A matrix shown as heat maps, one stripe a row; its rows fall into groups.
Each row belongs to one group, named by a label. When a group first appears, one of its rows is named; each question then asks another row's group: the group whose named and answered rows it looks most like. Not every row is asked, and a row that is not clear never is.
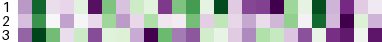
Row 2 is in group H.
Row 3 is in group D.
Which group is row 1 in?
H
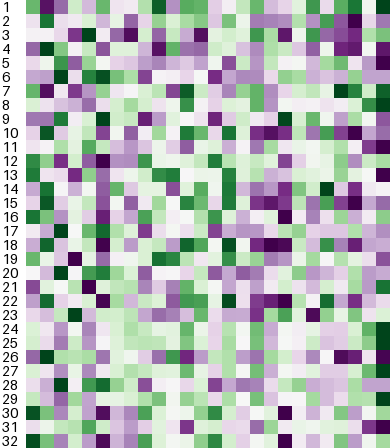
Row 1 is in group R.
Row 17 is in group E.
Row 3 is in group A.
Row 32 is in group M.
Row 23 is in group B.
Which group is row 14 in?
H
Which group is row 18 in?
H
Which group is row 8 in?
R
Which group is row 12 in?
M
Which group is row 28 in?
E
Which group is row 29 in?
R
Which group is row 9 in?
E
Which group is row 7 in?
R
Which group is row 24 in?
R
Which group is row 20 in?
E
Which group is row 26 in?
D
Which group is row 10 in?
H
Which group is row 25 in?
R
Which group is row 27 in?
R
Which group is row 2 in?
H
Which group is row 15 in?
H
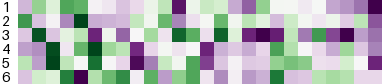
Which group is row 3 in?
H
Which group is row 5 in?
E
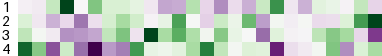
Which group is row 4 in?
M
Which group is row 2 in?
R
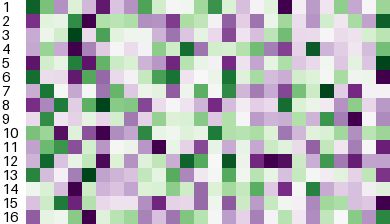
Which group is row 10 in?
M
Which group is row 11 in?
D
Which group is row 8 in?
E
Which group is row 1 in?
M
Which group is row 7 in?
H
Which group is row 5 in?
B
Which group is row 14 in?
A
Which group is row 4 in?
A
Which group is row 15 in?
D
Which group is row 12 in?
H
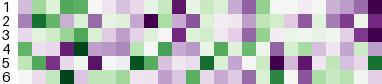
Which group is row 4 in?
A
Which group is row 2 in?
D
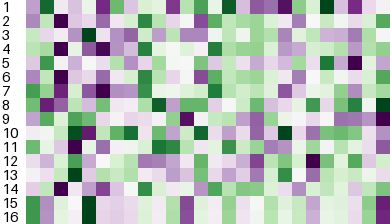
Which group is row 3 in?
A
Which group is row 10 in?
B
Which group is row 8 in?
R
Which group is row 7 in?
M
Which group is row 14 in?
M
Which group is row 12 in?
B
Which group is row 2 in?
M
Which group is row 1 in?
H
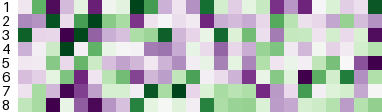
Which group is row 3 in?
A
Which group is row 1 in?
M
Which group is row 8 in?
M
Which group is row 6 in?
B
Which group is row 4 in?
B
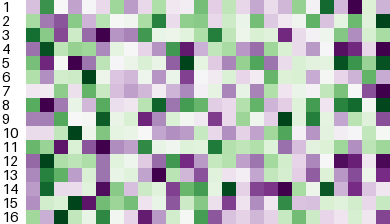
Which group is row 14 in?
H
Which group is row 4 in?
D
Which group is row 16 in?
E
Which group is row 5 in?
R
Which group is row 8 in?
R
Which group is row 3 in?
M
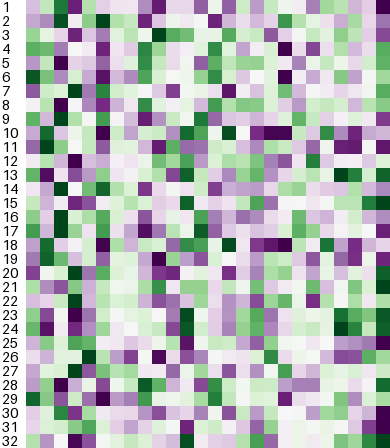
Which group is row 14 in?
E
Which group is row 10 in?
H
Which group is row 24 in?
R
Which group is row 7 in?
B
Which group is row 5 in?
M
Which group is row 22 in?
B
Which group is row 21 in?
R
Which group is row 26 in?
A
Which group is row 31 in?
D
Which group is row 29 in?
M
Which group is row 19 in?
D
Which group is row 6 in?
M
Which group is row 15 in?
R
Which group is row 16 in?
E
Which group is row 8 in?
M
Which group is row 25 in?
D
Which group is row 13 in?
R
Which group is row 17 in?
E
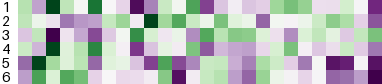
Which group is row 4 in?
E
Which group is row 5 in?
D
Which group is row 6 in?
D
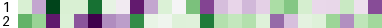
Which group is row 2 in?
M
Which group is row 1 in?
E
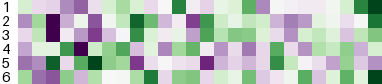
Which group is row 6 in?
R
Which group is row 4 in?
B
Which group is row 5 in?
E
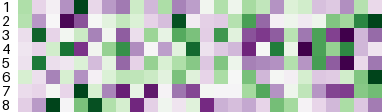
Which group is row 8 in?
E
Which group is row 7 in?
A
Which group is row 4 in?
B
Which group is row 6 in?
R
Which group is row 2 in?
R
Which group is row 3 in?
H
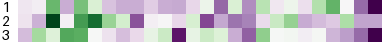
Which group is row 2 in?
E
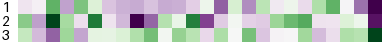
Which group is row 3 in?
R
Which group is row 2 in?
E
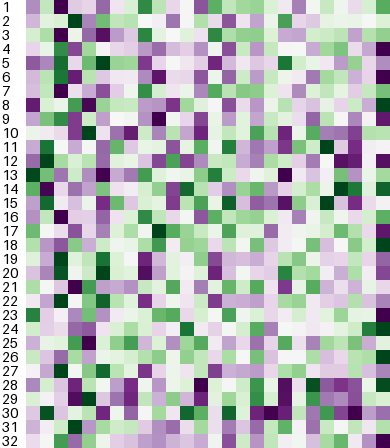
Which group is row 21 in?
A
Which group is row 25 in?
B
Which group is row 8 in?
B
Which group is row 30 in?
H
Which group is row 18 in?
R
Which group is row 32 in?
D
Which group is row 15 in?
H
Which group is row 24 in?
R
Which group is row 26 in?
R
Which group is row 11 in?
H
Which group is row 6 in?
D
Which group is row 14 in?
R
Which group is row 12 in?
D
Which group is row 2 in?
B
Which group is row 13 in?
M
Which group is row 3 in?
M
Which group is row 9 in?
D
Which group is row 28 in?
A
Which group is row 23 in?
A
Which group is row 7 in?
M
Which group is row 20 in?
E
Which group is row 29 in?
A
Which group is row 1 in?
M
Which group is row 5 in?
E
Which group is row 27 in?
E
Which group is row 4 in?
D
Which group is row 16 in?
M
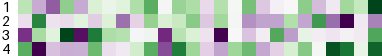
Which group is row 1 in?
R
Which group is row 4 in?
R
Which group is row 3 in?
B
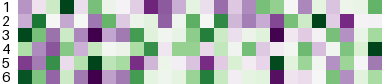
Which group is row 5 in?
E
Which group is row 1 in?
B
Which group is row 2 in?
H
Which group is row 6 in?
M
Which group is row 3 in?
M
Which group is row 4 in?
R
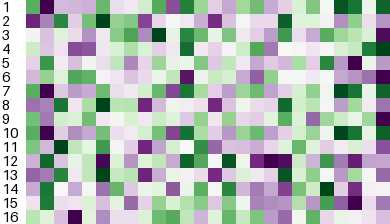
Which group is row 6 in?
D
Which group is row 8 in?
E
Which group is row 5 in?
H
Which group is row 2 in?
E
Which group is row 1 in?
R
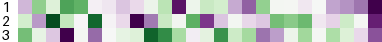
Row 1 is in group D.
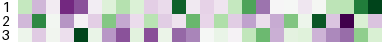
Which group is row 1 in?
R
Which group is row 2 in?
H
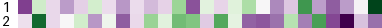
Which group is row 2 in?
H
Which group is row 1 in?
A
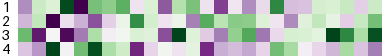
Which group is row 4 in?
E
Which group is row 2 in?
M
